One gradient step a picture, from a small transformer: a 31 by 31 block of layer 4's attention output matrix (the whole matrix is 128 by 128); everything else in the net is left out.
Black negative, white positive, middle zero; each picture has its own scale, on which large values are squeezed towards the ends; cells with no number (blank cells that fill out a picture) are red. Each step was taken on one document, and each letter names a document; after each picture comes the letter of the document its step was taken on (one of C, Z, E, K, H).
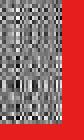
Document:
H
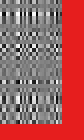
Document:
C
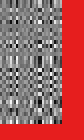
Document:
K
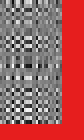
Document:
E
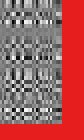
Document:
E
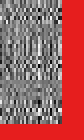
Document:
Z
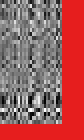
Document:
C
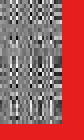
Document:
K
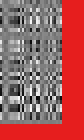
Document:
H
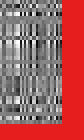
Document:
C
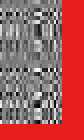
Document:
Z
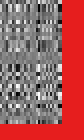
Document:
Z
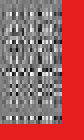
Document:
K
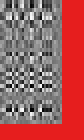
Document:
K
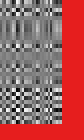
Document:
E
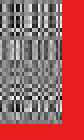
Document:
H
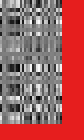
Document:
H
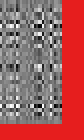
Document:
Z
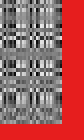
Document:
C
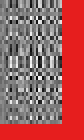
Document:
K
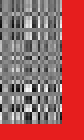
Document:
H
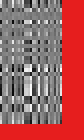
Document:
H
